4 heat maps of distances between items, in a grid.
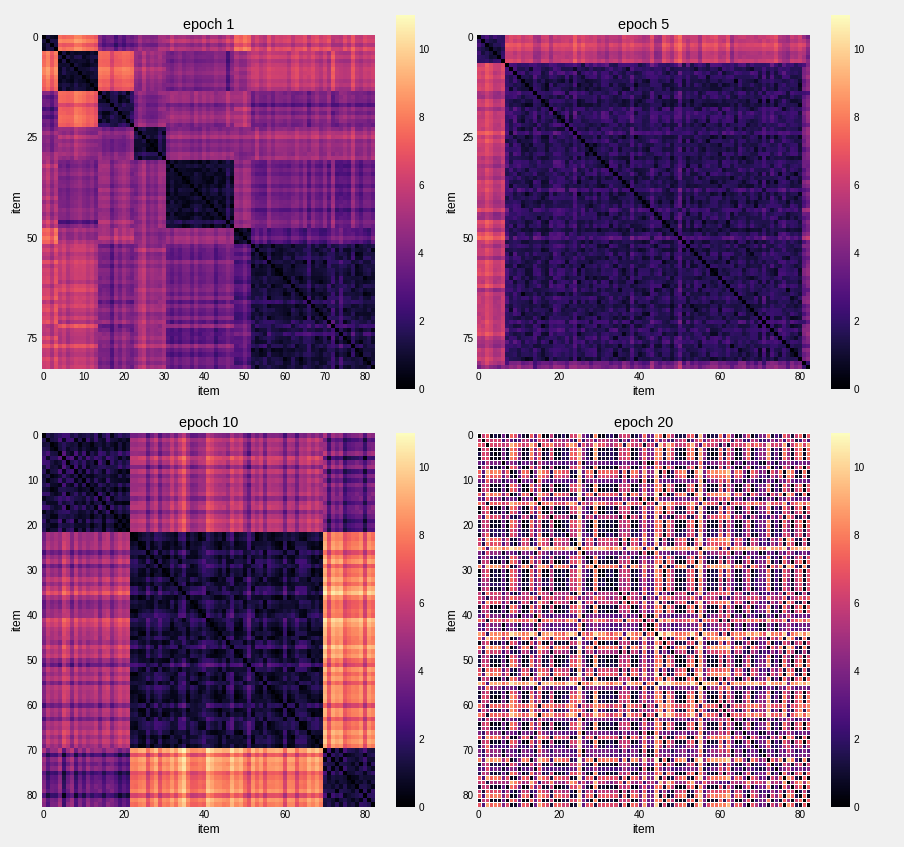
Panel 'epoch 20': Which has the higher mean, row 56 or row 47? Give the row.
47
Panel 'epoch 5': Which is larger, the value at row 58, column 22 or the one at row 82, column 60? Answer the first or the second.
the second
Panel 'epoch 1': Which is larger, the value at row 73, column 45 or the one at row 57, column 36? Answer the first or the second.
the second
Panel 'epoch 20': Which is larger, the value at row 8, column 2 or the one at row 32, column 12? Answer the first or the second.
the first
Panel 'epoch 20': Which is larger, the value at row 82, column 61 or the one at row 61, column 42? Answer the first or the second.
the first
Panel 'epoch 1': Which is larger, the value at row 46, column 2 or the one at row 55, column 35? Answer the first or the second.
the first
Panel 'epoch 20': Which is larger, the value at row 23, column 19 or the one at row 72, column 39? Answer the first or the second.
the second
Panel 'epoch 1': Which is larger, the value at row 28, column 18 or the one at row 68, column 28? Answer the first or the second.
the second
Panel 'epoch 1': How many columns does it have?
83
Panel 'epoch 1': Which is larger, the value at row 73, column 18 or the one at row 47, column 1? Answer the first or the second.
the second
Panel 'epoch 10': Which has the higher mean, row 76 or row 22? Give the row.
76
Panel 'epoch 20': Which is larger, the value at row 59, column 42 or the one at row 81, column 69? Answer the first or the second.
the first
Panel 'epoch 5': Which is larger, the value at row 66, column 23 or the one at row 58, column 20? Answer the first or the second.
the second
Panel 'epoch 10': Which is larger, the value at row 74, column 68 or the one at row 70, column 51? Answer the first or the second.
the first
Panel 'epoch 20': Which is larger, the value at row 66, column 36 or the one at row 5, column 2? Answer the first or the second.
the second
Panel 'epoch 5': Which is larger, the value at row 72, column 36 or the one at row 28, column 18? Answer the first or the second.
the second
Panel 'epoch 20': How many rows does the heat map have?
83
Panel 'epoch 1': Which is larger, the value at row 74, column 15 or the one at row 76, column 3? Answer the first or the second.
the second
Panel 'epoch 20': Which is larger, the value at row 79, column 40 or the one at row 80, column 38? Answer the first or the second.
the second
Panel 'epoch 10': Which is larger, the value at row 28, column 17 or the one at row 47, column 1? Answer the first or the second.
the second
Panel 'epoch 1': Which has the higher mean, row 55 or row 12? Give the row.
12
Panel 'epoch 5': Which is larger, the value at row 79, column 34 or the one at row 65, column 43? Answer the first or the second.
the second
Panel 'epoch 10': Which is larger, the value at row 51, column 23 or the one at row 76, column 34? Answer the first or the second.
the second
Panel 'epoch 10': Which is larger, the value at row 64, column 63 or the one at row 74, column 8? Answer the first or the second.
the second
